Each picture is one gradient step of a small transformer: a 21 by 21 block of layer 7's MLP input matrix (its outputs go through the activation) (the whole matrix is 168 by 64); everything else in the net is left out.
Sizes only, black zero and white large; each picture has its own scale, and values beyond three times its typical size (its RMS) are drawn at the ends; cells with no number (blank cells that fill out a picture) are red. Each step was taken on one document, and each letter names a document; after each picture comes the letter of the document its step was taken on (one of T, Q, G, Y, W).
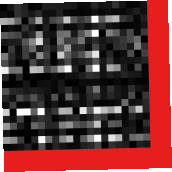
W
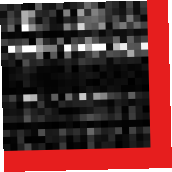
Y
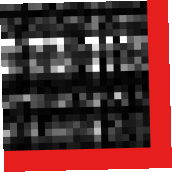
W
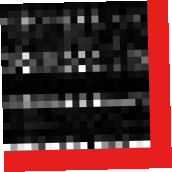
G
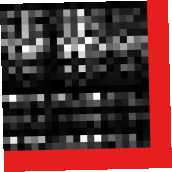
Y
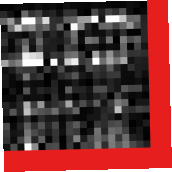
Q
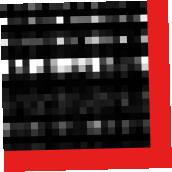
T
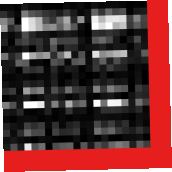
Q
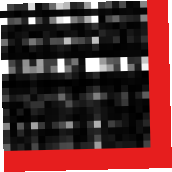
T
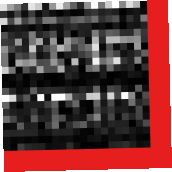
W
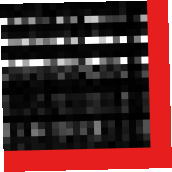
T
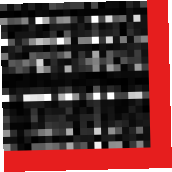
W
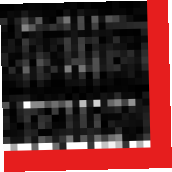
G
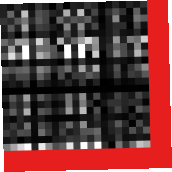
G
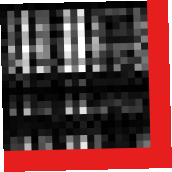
G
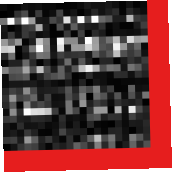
Y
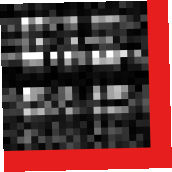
Q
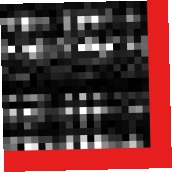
Y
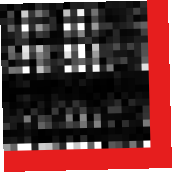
G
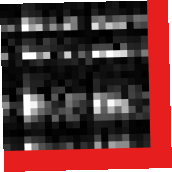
Q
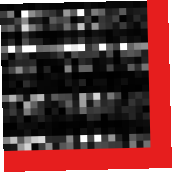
Y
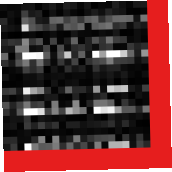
Q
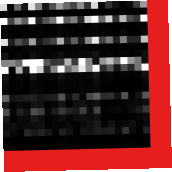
T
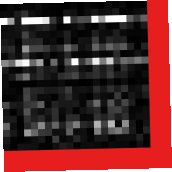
Q
